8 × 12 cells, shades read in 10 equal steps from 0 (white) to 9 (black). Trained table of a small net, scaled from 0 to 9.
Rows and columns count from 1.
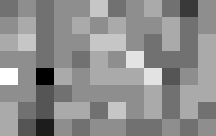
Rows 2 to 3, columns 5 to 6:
3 4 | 4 2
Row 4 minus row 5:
4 0 -4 1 1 0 1 -2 4 -1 1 0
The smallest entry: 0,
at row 5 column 1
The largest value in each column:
5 6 9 5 5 5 5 5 5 6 7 5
